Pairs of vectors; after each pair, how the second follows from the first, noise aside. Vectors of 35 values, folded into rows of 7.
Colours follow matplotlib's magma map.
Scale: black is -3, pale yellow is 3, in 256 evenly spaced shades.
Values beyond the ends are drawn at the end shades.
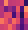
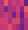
shrunk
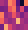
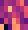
reversed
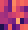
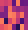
shuffled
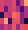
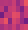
shrunk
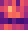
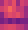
shrunk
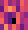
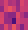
shrunk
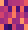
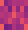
shrunk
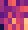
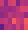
shrunk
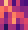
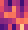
reversed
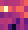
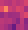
shrunk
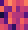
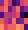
reversed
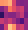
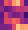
reversed
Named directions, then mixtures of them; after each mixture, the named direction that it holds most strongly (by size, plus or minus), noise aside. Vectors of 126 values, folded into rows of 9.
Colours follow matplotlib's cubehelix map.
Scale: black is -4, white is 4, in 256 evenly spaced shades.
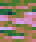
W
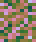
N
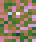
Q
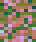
N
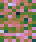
Q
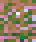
Q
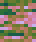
W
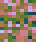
N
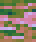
W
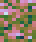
N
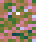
Q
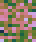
N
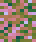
N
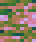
W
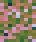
Q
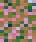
N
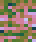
W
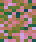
Q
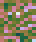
Q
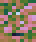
Q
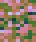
N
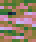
W
